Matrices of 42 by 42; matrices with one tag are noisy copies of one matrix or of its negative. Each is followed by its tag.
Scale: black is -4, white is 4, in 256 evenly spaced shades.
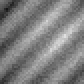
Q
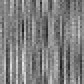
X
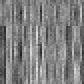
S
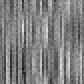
X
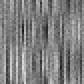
X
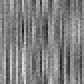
X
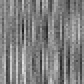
X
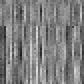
S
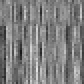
S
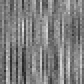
X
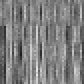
S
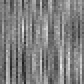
X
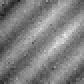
Q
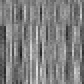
S
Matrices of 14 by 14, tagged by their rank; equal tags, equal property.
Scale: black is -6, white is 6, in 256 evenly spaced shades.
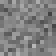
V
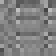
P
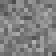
V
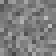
V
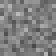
V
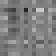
P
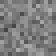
V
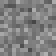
V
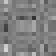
P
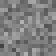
V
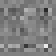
P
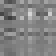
P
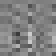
P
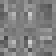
P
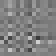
P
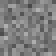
V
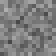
V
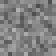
V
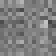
P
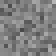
V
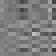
P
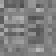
P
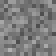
V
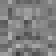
P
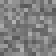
V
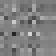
P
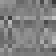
P
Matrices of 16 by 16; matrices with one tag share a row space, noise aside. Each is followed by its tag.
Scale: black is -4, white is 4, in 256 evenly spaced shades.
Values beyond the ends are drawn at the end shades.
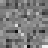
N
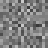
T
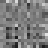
N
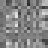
N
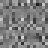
T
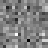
N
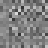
T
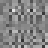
T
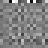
T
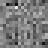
N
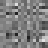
N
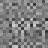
T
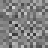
T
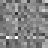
N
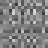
T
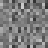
T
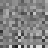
T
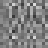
T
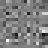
N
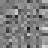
N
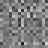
T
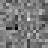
N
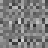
T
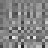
T
